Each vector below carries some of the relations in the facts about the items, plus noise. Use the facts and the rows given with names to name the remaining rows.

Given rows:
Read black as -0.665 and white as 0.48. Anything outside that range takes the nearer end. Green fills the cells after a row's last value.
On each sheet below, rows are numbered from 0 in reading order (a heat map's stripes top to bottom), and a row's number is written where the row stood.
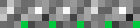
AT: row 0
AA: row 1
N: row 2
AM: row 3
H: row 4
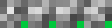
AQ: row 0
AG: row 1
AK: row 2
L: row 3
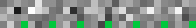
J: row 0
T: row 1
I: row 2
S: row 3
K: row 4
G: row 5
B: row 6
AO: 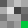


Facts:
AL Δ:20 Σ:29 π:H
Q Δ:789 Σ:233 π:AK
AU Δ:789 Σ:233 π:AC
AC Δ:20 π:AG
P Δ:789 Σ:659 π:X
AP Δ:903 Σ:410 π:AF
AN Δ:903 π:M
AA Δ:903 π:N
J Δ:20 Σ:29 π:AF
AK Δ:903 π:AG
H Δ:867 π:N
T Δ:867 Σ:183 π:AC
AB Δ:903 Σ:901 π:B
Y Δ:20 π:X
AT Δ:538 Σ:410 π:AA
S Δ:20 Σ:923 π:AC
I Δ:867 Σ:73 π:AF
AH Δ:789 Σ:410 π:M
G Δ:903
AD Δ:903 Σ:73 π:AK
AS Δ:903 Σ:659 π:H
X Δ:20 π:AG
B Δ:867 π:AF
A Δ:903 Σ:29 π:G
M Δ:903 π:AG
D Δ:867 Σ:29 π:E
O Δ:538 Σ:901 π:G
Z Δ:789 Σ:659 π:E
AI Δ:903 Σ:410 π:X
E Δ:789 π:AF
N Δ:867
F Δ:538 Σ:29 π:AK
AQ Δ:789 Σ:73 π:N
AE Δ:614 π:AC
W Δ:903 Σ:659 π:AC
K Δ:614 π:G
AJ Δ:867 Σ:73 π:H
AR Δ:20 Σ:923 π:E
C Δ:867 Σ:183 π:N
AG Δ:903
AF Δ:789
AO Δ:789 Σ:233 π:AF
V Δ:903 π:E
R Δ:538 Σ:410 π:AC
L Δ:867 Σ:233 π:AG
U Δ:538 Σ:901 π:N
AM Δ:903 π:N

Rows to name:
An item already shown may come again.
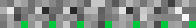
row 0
E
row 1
I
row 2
I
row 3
P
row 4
AB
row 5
F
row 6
O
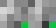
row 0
R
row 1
W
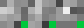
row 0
AE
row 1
W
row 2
U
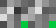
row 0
AL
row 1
AM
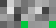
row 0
AS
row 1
AP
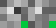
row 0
AO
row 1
AM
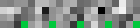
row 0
AC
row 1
Z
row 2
AD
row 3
D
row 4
C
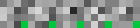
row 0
F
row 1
AU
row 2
V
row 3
A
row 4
AP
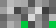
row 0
AR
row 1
AL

